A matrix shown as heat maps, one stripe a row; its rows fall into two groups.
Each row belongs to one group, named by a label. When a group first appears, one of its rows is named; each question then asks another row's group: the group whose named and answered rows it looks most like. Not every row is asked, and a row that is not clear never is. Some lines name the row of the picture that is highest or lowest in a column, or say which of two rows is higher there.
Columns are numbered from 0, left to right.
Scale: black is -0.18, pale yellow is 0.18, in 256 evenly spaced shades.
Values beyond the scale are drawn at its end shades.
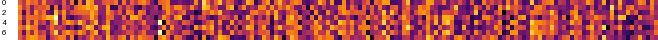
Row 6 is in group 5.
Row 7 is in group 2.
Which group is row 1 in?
5
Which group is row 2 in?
5
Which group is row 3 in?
2
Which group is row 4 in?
5
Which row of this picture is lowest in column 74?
3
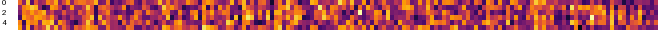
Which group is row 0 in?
5
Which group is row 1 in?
2
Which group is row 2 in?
2
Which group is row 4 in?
2
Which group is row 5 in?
5
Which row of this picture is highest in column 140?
1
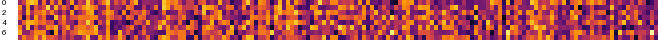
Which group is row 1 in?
5
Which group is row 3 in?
5
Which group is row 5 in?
5
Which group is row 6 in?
5
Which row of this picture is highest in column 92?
7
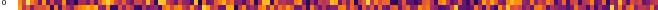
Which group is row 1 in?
5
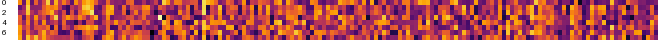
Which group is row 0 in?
5
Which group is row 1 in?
2
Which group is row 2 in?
2
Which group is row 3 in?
5
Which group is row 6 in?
2
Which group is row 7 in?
2
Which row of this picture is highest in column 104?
3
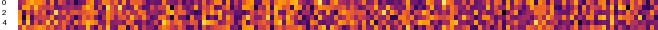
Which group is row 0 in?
2
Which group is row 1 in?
2
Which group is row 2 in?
5
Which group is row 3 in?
2
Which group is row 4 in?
5
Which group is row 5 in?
2
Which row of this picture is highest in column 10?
0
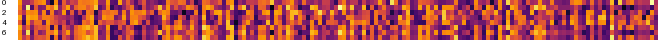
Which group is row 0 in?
5
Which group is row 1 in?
5
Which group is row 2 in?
2
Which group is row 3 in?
2
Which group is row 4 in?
2
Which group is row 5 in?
5
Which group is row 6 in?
5
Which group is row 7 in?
5
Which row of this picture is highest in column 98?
3
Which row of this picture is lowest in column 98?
2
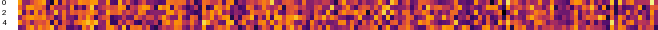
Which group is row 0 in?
5
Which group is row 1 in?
2
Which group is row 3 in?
2
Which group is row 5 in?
2
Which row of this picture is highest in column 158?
0
